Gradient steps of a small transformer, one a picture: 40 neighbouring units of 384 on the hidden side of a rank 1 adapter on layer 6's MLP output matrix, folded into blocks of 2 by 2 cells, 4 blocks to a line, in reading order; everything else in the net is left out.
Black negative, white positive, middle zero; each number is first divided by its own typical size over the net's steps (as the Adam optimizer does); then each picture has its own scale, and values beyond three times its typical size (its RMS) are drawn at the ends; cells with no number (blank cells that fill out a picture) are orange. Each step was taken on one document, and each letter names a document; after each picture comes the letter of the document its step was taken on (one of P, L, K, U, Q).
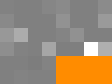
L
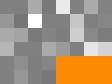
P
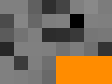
P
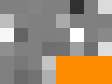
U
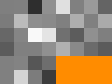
P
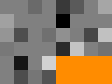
U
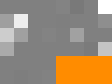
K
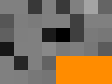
P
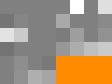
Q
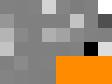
K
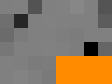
K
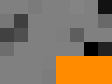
K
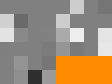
Q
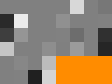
Q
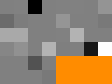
L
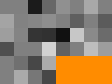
P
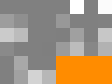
Q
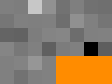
L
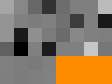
L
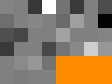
L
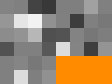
P
